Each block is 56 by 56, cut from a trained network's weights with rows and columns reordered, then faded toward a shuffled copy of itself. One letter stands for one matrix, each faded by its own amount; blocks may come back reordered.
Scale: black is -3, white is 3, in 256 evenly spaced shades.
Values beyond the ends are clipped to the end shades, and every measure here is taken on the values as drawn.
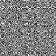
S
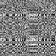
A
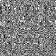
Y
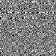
Y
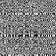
A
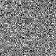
Y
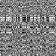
A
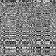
A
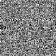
Y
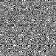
Y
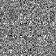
Y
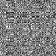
S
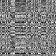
A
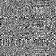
Y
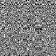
S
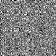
Y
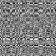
A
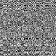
S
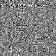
Y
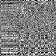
A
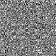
Y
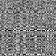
A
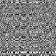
A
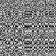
A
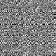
S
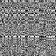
A
